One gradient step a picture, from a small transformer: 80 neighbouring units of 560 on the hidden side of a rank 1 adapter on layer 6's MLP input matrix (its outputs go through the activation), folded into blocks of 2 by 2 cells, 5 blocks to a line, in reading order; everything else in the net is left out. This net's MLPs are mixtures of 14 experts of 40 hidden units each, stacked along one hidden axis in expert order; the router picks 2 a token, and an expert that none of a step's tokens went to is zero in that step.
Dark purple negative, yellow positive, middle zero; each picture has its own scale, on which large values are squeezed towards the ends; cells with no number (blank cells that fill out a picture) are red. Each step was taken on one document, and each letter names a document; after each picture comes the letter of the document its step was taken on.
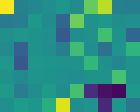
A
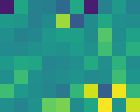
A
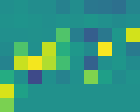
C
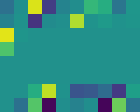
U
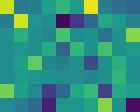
A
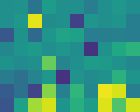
U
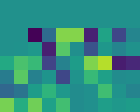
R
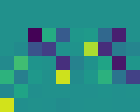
R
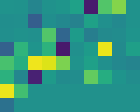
C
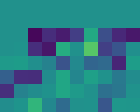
R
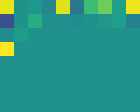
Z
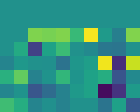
R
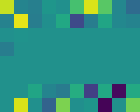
A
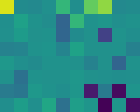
A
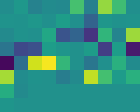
C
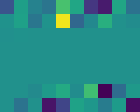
A
